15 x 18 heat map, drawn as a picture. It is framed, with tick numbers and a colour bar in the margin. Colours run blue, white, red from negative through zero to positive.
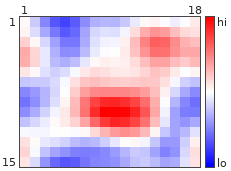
Ninth with the highest average: centre. Ninth with the lowest average: top left. Lone odd cells: none. Average level on the scale: 50%.
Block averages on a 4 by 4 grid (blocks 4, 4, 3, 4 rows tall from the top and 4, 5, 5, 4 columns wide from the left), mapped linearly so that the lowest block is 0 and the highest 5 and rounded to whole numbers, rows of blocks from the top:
1 0 2 3
1 2 3 2
1 4 5 0
1 0 1 1
